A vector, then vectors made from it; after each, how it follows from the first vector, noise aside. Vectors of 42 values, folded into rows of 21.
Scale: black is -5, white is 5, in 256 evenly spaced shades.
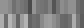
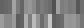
wrapped around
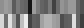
scaled up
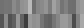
negated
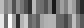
scaled up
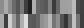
scaled up
